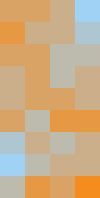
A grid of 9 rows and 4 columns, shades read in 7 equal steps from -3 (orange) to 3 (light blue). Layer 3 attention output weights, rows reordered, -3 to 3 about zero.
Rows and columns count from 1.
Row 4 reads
0 -1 1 0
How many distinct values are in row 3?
2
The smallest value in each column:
-2 -2 -2 -3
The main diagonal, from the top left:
-1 0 1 0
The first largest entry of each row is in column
4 4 3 3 1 2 1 1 1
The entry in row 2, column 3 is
0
